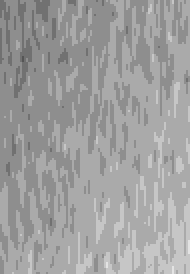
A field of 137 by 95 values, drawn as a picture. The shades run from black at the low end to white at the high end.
Ninth with the highest average: bottom right. Ninth with the lowest average: top left. Grain: streaks running down. Slope: up to the bottom right. Mirror symmetry: none.
